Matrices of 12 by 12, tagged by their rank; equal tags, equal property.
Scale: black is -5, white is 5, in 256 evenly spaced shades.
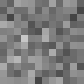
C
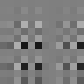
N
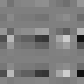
N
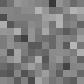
C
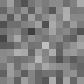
C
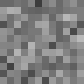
C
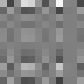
N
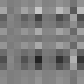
N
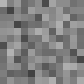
C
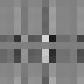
N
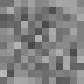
C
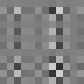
N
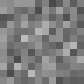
C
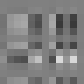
N
